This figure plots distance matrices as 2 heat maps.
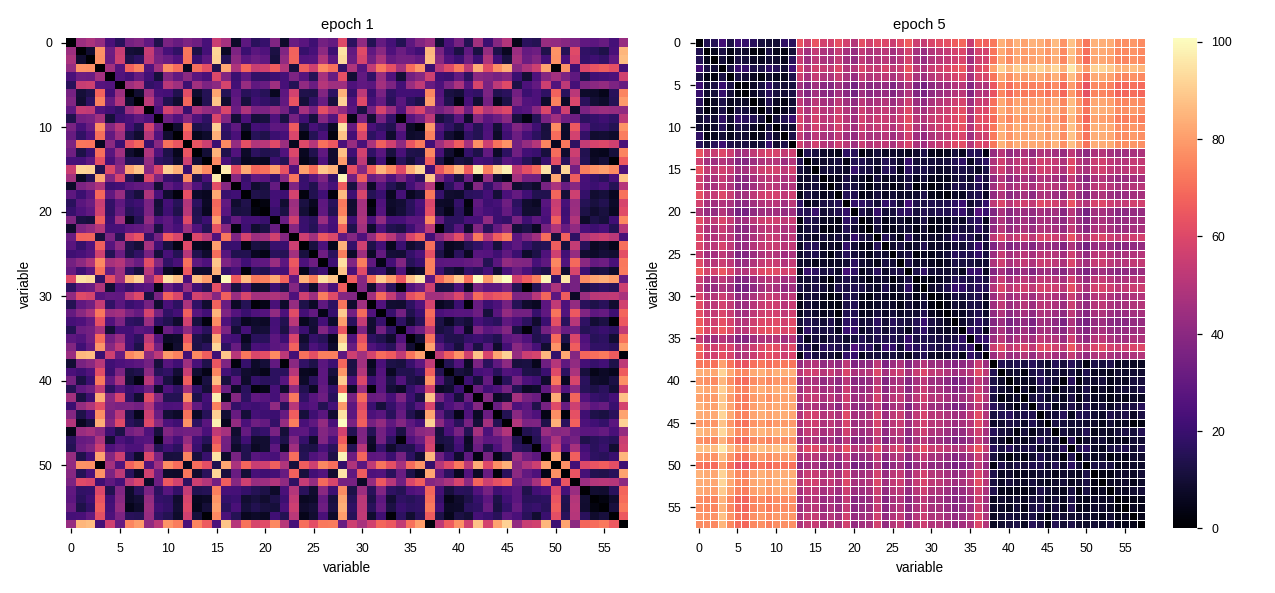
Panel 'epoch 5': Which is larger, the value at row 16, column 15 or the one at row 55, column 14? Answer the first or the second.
the second
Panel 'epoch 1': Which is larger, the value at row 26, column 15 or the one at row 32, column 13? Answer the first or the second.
the first
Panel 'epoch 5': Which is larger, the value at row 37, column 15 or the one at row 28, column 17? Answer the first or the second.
the first
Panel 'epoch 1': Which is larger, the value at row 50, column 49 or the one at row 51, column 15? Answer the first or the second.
the second
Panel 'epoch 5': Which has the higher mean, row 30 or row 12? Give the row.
12
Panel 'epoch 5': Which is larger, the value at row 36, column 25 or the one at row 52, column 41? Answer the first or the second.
the first
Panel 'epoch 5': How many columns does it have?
58
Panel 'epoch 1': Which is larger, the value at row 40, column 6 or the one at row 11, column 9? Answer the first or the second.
the second
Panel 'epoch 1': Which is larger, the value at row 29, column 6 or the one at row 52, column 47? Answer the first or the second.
the second
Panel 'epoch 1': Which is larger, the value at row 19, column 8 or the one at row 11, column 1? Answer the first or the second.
the first
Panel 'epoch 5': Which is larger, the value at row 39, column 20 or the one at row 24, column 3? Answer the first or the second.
the second
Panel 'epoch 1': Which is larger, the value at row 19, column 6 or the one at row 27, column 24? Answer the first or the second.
the first
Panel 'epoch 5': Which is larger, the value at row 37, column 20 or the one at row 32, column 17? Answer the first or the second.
the first
